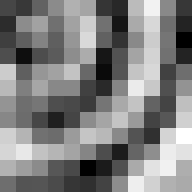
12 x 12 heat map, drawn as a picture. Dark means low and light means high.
Odd rows or columns: none. Ninth with the highest average: bottom right. Rings: centred on the top left.
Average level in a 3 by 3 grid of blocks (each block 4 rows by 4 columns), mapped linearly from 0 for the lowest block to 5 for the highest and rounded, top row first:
012 / 213 / 305
